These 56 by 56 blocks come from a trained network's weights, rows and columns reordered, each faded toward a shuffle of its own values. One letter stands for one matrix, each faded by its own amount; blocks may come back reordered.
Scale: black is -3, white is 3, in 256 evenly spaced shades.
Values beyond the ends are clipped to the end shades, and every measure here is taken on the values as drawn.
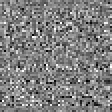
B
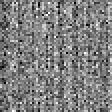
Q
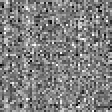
Q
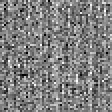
Q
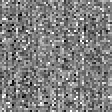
Q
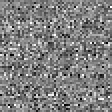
B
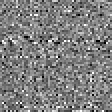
B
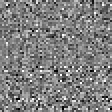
B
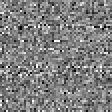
B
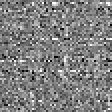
B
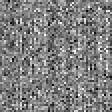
Q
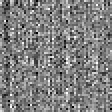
Q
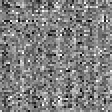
Q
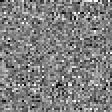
B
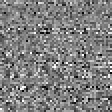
B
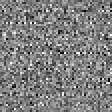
B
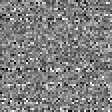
B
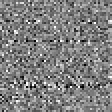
B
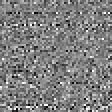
B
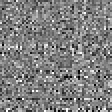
B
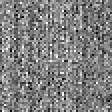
Q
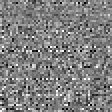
B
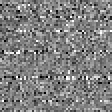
B
